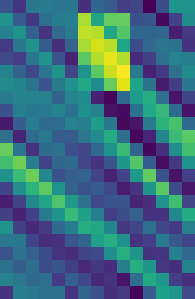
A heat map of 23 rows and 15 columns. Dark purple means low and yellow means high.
The ninth with the highest average is the top middle. Neither half mirrors the other. The grain runs diagonally down to the right. An odd patch, higher than its surroundings, sits in the top middle.
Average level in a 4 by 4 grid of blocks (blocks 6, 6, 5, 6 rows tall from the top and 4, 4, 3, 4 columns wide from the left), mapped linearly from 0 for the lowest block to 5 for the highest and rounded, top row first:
1450 | 2222 | 3201 | 1011
